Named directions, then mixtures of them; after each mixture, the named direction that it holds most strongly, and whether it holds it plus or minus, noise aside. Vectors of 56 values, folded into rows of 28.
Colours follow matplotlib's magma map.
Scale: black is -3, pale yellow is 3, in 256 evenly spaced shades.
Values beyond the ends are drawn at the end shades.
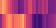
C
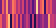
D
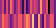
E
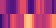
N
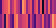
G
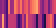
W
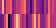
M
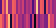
D, plus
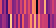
D, minus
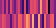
E, plus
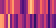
N, minus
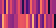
E, plus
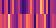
M, minus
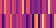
E, minus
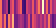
G, minus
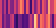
E, minus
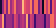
G, plus
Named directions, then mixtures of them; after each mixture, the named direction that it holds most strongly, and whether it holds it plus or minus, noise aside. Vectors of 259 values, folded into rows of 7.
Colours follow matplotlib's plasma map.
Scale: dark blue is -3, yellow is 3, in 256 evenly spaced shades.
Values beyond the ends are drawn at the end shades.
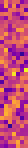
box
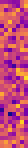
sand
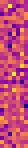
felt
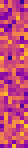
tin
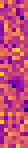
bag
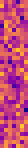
bag, plus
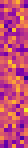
sand, minus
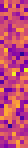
box, plus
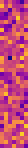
tin, plus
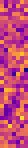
box, minus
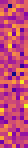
felt, minus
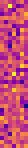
felt, plus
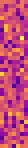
bag, plus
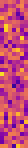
bag, plus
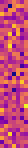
felt, minus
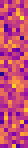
bag, minus
